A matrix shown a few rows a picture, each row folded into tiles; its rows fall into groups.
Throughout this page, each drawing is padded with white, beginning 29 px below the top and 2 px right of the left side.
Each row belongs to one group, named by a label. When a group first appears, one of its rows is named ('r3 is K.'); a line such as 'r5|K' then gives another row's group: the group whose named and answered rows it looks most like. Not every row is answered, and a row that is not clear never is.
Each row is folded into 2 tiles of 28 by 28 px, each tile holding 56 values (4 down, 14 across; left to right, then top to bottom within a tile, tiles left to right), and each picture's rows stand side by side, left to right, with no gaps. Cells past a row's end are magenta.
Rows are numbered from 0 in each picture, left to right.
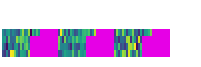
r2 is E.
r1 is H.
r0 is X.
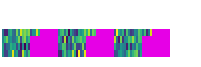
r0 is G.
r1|H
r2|H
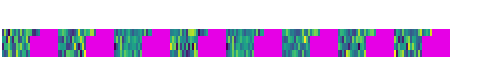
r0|E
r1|X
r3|G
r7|E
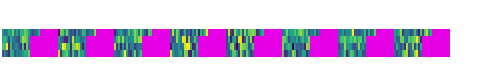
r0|G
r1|E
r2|G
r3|E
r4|E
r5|G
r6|H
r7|X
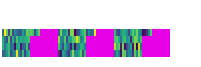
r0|H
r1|H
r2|G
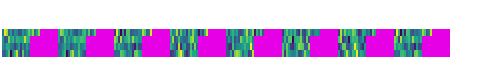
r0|H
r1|H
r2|H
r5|E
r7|H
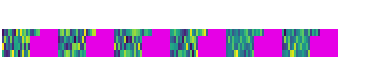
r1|E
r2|G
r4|X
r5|X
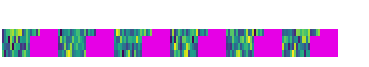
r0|G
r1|X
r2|H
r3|E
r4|X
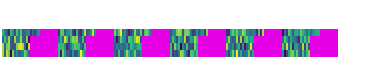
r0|E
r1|E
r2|X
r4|G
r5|G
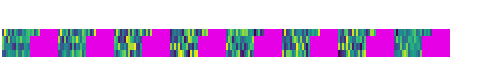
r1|H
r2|E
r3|G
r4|G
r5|E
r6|G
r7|X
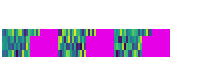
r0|G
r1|G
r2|G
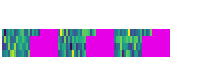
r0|X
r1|H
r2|H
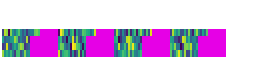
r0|E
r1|E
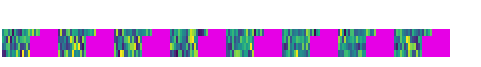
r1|E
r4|X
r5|H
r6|H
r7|E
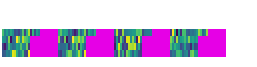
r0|X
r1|X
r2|E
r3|H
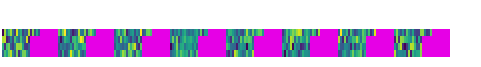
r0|E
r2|E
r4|X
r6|H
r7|E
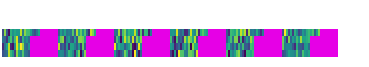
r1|G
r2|G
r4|G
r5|H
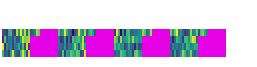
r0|G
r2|H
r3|X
